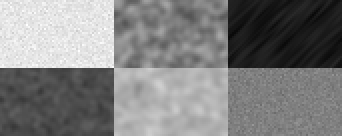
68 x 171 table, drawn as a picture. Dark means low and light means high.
The table splits into 2 rows of 3 panels. Panel 1,1: very high, fine-grained, faint in contrast. Panel 1,2: middling, blotchy. Panel 1,3: very low, slanting up to the right, faint in contrast. Panel 2,1: low, blotchy, faint in contrast. Panel 2,2: high, blotchy, faint in contrast. Panel 2,3: middling, fine-grained, faint in contrast.
